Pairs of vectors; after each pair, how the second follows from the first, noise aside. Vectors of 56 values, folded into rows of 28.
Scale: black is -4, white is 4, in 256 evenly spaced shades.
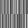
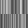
shuffled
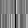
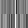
negated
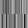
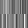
negated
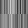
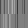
partly zeroed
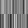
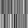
negated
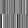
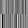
negated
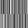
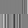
partly zeroed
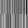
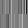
partly zeroed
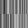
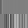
partly zeroed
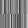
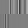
partly zeroed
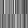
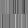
partly zeroed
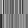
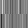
partly zeroed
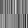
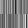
negated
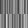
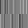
partly zeroed
